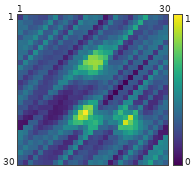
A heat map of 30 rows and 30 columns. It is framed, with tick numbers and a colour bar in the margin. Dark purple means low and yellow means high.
There are three bumps. Neither half mirrors the other. The grain runs diagonally up to the right. There is no overall slope. Overall the values sit about 30% of the way up the scale. The values are skewed, with a long tail toward high values.
